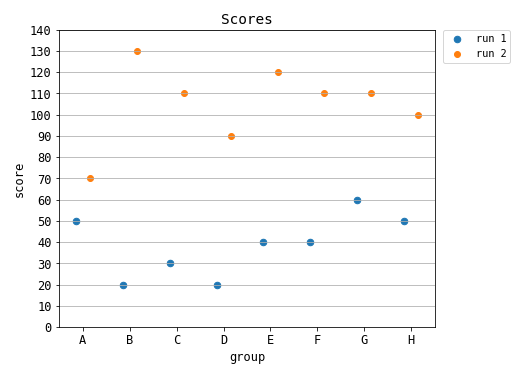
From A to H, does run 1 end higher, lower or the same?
the same
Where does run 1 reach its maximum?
G
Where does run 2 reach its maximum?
B
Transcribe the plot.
Title: Scores
x-axis: group, ticks A B C D E F G H
y-axis: score, ticks 0 10 20 30 40 50 60 70 80 90 100 110 120 130 140
Legend: run 1, run 2
Values:
run 1: 50 20 30 20 40 40 60 50
run 2: 70 130 110 90 120 110 110 100
